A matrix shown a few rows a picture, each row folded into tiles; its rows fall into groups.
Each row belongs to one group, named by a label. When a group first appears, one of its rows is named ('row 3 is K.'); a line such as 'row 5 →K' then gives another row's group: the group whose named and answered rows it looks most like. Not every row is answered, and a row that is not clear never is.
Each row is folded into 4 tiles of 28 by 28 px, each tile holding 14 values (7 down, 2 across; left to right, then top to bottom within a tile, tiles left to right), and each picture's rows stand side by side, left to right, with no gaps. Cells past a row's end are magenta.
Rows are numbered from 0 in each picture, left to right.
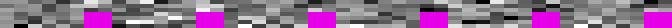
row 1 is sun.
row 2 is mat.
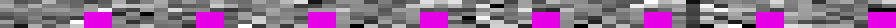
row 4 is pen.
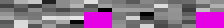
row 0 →sun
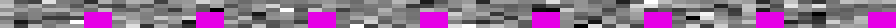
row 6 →pen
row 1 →sun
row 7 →pen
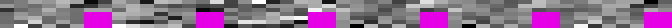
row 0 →mat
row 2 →sun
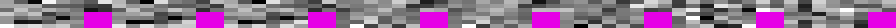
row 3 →mat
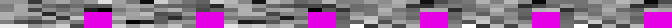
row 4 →mat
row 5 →mat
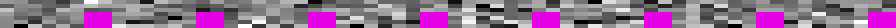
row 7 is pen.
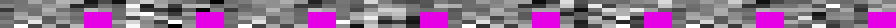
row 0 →mat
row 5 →pen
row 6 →mat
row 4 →mat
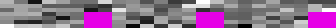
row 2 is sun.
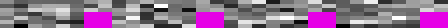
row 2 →sun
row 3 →sun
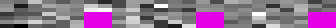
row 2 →pen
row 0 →sun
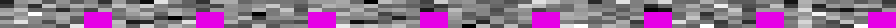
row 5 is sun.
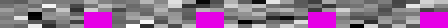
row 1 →mat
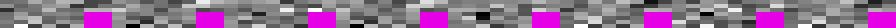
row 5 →mat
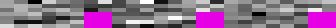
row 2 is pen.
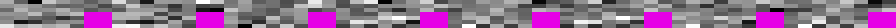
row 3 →sun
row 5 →sun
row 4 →mat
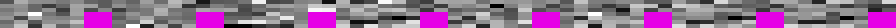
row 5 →pen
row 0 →pen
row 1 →mat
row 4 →pen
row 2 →sun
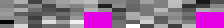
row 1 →mat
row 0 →pen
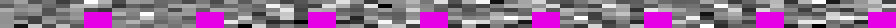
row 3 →pen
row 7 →sun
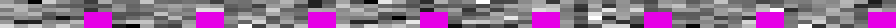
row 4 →sun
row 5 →pen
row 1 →sun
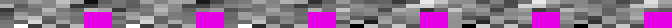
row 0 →mat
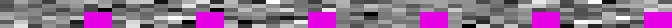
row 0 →sun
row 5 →sun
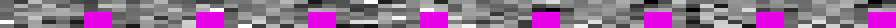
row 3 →sun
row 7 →mat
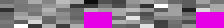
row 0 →mat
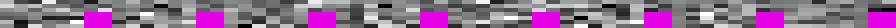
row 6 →pen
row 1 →pen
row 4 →sun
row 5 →pen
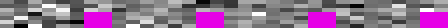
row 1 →mat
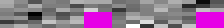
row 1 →mat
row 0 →pen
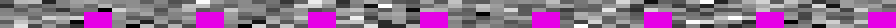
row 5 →mat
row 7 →pen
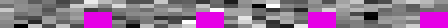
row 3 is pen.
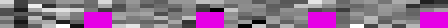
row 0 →pen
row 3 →mat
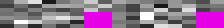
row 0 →sun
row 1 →pen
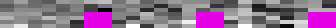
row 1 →pen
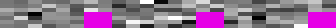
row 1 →sun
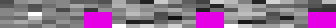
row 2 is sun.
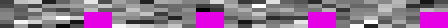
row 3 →mat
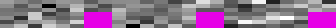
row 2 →sun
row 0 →pen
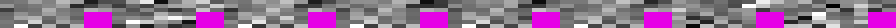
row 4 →mat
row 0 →mat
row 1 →sun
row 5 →mat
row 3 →mat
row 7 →pen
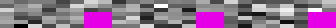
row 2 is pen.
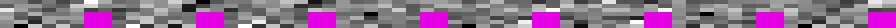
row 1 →mat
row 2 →mat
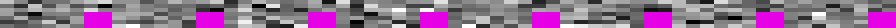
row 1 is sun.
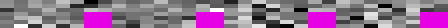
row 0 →mat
